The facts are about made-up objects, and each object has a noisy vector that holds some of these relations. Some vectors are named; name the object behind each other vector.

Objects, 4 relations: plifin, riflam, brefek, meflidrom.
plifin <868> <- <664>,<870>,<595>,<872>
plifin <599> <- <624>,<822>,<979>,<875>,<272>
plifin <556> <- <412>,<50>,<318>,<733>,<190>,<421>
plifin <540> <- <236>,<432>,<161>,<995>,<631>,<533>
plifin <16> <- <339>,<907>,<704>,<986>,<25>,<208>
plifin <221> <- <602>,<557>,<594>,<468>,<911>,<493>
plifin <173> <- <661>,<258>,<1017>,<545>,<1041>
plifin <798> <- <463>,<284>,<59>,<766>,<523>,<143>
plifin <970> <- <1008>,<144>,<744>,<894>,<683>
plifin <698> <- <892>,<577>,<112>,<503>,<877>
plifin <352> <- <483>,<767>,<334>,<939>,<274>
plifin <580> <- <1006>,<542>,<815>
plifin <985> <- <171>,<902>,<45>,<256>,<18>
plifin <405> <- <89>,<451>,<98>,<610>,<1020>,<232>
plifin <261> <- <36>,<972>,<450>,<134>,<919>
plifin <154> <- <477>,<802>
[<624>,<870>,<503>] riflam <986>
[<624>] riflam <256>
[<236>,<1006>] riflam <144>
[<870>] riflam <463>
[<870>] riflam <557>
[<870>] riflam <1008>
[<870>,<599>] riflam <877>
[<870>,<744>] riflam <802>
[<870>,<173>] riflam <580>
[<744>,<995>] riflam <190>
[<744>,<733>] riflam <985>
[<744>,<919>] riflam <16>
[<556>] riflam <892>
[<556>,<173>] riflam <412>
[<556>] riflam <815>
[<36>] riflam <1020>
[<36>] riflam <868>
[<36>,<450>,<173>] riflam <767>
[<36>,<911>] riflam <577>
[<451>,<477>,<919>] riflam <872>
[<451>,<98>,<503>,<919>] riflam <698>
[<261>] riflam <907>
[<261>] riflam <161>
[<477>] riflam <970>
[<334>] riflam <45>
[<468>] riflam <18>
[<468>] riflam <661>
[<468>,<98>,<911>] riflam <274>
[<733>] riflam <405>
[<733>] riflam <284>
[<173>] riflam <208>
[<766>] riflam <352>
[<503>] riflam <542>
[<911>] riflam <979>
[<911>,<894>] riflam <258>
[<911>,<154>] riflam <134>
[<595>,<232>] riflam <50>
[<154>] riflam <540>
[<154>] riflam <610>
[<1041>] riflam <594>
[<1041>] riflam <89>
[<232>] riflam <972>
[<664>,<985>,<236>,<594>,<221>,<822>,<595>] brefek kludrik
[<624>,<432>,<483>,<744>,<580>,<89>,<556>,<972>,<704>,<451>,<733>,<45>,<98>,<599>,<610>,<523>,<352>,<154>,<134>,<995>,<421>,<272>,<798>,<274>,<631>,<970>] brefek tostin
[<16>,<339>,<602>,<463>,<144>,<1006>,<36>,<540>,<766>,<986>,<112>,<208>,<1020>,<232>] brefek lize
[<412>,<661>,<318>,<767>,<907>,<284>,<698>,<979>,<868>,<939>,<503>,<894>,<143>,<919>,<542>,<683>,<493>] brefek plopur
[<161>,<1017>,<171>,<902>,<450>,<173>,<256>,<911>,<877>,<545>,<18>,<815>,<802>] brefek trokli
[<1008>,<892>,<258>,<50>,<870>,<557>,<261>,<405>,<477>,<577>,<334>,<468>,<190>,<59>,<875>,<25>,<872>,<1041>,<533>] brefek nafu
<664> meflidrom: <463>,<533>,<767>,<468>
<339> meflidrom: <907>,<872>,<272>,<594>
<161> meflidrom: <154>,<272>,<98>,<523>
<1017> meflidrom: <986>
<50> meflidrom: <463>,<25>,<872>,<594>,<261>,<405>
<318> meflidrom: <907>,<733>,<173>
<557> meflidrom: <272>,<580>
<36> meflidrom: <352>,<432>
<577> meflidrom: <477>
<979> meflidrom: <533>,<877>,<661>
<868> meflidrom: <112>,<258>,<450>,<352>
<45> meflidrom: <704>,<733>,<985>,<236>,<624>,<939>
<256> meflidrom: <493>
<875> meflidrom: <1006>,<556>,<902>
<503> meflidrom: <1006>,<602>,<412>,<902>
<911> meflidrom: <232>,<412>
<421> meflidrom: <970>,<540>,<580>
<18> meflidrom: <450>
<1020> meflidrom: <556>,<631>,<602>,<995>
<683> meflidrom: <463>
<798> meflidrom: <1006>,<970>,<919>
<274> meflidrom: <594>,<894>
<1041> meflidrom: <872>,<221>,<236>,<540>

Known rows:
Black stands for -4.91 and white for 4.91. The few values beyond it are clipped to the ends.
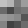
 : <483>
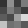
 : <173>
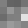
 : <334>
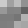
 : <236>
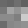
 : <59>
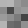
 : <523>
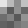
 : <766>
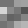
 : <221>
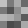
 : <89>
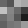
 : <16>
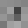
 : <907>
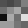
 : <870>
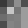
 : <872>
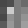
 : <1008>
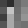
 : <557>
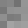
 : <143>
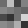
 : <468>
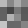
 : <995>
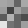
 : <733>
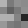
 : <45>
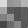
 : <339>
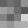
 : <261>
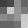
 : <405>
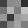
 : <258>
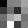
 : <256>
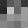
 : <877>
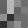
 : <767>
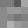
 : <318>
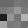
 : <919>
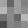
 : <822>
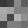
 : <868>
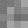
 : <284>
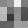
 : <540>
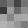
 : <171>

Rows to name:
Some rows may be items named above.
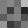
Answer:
<599>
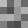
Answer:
<89>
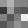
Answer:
<533>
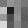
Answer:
<154>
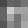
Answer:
<190>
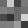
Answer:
<468>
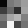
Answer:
<256>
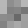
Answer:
<595>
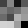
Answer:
<911>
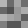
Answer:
<89>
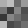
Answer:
<624>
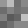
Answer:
<939>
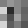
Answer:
<154>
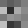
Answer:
<556>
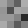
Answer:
<421>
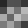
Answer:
<18>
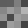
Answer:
<979>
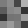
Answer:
<503>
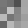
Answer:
<50>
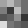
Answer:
<98>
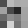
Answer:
<493>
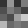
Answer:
<173>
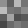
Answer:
<208>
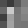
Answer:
<557>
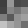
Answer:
<450>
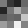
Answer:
<477>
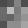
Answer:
<872>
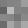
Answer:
<284>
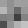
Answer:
<594>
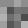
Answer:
<352>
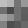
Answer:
<483>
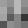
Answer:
<1020>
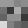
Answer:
<451>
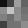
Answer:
<698>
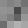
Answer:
<907>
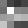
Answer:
<1017>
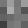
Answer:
<542>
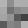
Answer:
<144>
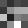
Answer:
<577>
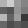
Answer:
<610>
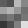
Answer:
<985>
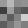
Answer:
<533>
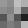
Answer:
<463>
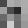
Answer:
<493>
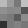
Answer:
<664>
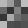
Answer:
<744>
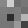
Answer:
<894>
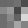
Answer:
<25>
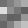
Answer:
<221>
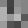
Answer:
<798>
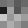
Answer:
<161>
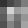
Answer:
<190>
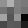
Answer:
<274>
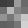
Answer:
<405>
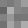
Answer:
<284>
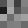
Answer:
<815>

